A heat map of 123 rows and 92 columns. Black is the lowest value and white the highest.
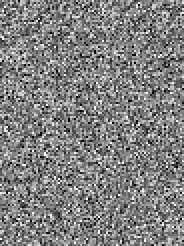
There is no seam. The values follow a bell shape. The grain is fine, like static. On average the colour sits 50% of the way up the scale.
